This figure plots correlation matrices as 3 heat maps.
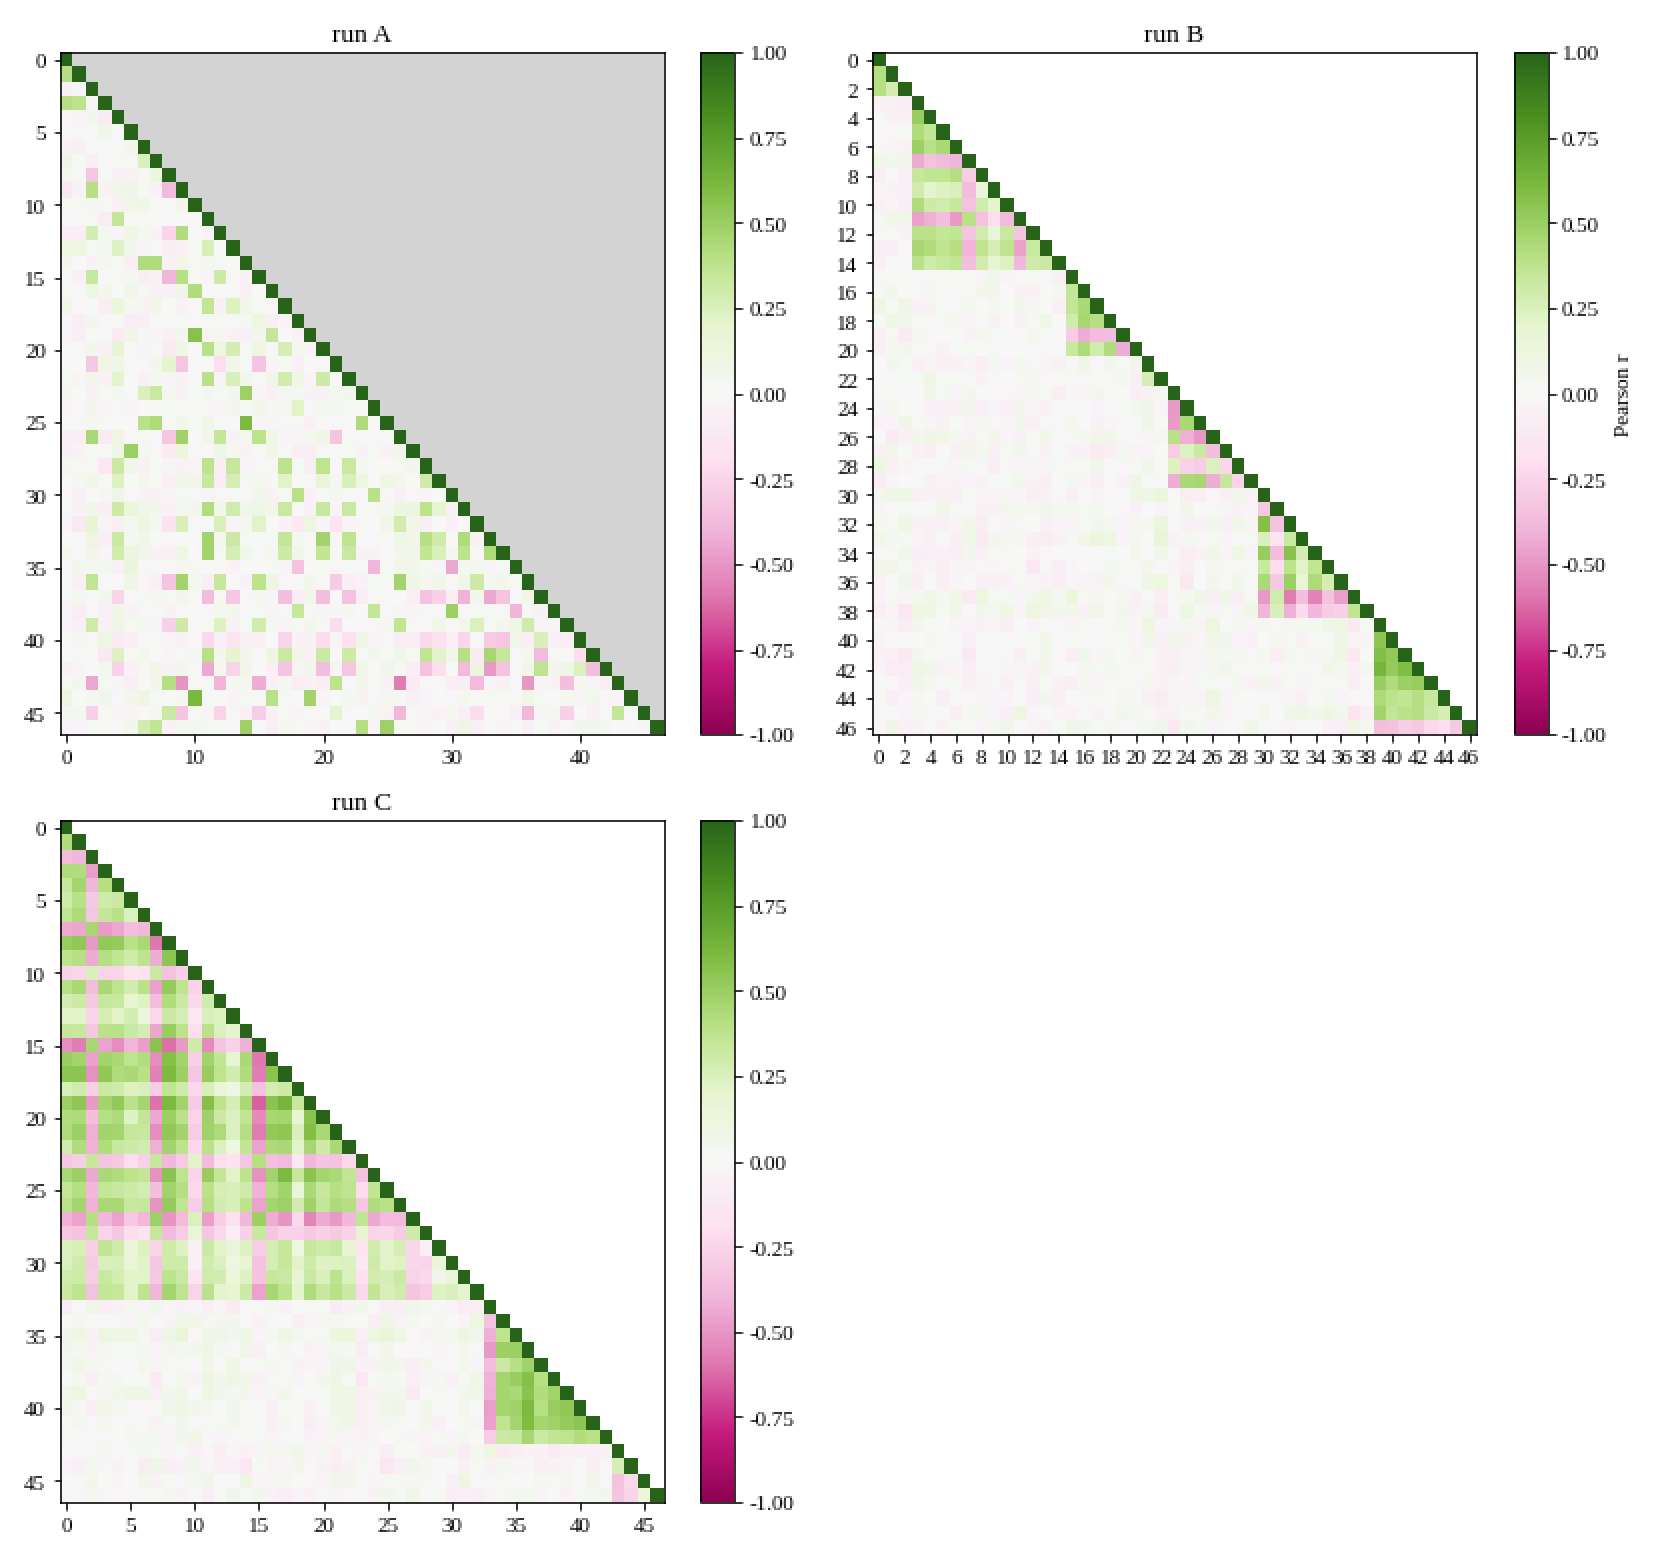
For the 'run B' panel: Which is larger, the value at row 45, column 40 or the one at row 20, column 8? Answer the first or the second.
the first
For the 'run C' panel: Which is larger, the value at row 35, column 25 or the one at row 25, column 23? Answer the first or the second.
the first
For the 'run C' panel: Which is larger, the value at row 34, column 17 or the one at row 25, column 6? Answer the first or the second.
the second
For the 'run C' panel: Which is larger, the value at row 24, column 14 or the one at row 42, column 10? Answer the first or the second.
the first
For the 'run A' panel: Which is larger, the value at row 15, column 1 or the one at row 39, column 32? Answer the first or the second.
the second
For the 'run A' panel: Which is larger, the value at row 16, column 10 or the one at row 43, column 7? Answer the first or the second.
the first
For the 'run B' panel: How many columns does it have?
47
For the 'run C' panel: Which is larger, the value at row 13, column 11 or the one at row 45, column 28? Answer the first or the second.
the first
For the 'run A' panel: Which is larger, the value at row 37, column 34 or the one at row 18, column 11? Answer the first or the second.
the second
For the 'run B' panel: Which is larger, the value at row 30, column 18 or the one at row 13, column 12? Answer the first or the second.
the second
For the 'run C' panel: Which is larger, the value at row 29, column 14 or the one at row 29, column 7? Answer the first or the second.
the first
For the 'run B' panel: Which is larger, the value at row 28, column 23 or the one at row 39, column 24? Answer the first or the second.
the first
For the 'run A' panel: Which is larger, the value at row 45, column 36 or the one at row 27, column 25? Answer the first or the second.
the second
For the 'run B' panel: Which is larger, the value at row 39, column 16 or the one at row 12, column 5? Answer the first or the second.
the second
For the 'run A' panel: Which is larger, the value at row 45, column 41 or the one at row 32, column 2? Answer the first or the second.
the second
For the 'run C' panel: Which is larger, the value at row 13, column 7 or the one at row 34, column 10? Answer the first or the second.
the second
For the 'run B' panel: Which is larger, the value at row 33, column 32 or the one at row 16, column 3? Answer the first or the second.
the first
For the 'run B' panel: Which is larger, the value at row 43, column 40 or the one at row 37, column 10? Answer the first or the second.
the first
